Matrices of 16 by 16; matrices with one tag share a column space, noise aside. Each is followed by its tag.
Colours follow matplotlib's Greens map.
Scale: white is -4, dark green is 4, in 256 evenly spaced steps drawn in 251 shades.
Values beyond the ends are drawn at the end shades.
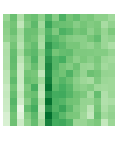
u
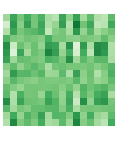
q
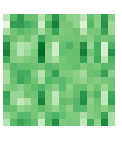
q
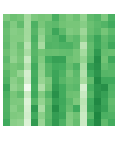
u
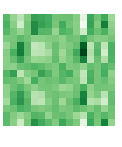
q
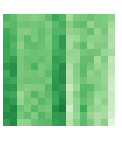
u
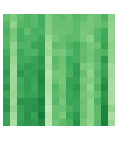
u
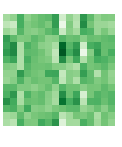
q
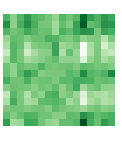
q
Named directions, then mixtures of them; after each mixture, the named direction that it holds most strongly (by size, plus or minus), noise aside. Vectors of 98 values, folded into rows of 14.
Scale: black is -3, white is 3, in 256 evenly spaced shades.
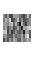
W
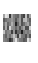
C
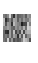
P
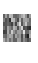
W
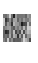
P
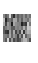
P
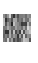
P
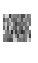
C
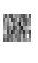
W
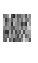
P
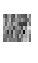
P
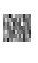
P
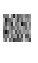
P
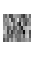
W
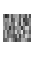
C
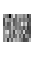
P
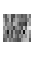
P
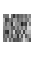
P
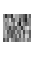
W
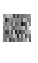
P
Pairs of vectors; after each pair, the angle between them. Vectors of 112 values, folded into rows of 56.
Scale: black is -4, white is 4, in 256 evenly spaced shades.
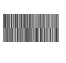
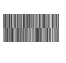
partly aligned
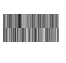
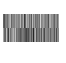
partly opposed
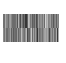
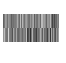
orthogonal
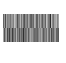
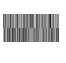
nearly parallel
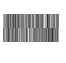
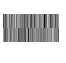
nearly opposite
